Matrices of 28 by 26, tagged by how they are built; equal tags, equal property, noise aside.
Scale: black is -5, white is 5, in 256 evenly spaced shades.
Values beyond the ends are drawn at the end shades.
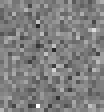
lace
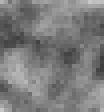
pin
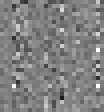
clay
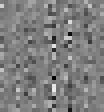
clay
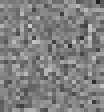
lace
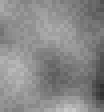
pin
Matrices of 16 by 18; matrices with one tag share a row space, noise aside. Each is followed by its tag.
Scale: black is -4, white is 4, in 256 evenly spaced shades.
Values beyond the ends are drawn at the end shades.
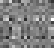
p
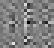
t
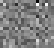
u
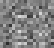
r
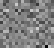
u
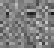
u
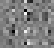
t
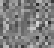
u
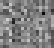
p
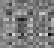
r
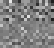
p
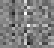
t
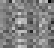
r
